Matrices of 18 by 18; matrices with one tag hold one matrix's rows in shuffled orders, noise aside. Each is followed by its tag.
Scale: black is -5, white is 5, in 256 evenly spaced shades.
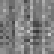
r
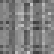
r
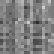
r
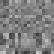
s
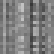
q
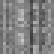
q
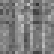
r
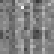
r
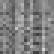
r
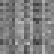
r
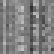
q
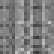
r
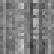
q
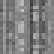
q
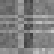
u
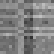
u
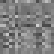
s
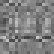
s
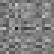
s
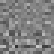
s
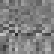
s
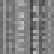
q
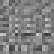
s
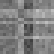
u
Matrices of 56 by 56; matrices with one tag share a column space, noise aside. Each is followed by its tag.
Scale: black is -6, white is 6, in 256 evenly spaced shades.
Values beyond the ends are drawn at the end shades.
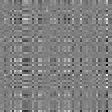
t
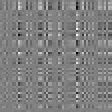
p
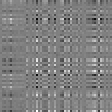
t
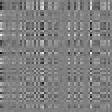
p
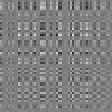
p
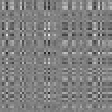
p
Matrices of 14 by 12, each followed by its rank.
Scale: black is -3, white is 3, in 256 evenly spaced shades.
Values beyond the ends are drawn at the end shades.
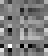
two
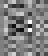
two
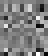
two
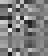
two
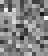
full rank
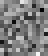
full rank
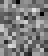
full rank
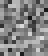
full rank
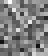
full rank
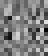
two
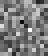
full rank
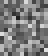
full rank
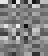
two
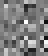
two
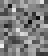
full rank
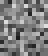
full rank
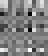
two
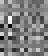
two
